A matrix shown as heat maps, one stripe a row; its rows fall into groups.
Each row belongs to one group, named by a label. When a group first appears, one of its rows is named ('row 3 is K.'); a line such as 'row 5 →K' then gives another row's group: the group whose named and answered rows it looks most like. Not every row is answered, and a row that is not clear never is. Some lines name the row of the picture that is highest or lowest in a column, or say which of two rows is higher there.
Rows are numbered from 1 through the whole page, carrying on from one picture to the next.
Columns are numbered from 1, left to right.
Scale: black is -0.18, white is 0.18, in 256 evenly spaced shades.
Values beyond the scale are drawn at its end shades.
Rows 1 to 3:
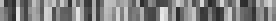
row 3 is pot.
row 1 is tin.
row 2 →pot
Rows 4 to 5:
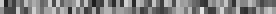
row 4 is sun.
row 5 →tin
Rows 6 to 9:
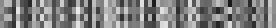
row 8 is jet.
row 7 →pot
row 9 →pot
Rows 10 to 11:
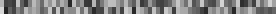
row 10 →tin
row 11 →sun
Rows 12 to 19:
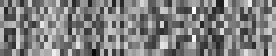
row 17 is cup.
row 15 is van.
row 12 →van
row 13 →cup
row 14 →tin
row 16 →tin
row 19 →van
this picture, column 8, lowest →15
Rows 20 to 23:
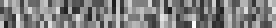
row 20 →van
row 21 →van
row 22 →pot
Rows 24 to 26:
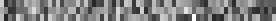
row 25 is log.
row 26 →cup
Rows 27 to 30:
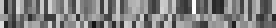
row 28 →cup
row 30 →sun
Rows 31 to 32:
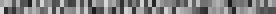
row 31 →jet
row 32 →sun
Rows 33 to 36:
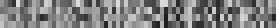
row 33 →pot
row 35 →log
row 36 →van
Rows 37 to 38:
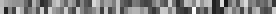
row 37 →log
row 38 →cup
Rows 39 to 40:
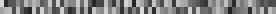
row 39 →sun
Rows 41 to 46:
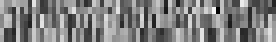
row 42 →log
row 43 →jet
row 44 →jet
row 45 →tin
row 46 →tin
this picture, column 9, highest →41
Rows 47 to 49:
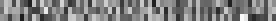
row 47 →jet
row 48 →van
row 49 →log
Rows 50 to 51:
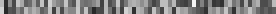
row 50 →cup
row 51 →sun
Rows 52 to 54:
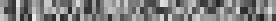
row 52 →pot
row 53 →tin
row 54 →log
